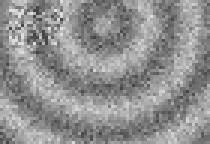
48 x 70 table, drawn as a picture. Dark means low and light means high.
Odd patch: rougher, in the top left. Roughest part: top left. Rings: centred on the top middle. Slope: none.
